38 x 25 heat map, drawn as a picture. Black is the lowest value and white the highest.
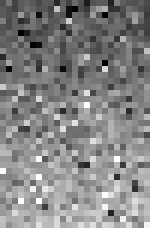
Grain: fine. Average level on the scale: 50%. Stripes: none. Odd rows or columns: none. Slope: up to the bottom.
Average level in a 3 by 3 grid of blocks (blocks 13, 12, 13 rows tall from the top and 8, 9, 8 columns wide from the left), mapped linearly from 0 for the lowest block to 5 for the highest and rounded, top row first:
000 / 333 / 555
